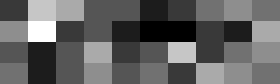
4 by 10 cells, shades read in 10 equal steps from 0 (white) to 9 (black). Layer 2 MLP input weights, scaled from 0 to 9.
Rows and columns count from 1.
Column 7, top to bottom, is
7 9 2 7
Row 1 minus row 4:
2 -6 -3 2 0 3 0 2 0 0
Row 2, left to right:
4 0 7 6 8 9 9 7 8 3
